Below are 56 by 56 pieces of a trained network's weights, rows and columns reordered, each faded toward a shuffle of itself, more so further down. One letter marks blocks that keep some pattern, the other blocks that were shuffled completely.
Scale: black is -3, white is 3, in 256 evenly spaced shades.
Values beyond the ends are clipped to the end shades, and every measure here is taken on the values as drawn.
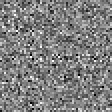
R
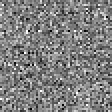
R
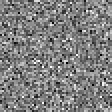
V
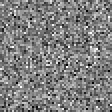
V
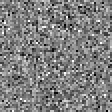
V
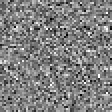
R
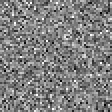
V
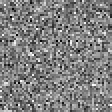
R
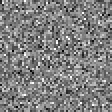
V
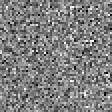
R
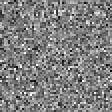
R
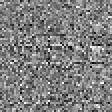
R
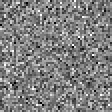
V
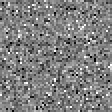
V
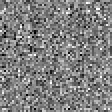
R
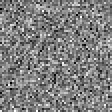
V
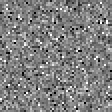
V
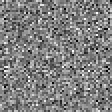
R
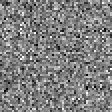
R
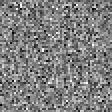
R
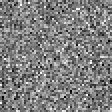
V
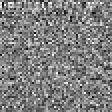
R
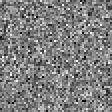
V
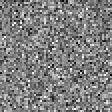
V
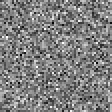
V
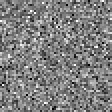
V
